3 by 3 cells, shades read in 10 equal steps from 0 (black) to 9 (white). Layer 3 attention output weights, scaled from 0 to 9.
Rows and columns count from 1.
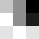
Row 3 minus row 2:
-1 4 7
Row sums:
12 15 25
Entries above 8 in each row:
0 1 1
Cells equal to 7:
1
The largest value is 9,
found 2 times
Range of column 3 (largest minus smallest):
8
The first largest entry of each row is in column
1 1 2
